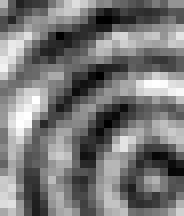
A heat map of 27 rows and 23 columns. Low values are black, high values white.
Rings spread out from the bottom right. The halves do not mirror each other. There is no overall slope. No row or column stands out.
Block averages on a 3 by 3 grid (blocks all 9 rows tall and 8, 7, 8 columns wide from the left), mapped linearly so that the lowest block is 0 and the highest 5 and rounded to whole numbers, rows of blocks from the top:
312 | 505 | 431
